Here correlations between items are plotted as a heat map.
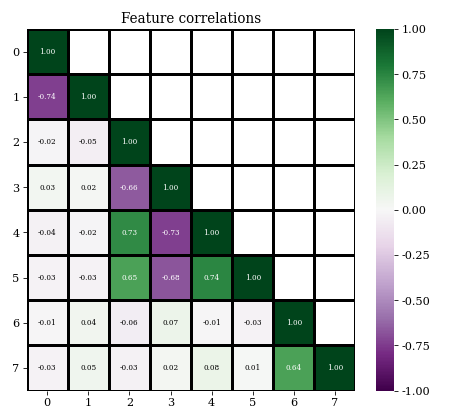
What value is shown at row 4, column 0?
-0.04
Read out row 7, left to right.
-0.03 0.05 -0.03 0.02 0.08 0.01 0.64 1.00
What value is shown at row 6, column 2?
-0.06
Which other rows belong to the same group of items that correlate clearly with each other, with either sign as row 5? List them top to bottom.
2, 3, 4
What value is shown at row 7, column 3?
0.02
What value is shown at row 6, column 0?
-0.01
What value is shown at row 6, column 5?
-0.03
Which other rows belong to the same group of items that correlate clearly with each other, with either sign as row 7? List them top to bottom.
6
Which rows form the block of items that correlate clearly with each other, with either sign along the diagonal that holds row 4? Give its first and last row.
2 to 5
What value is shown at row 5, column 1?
-0.03
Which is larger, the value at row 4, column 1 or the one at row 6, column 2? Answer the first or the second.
the first
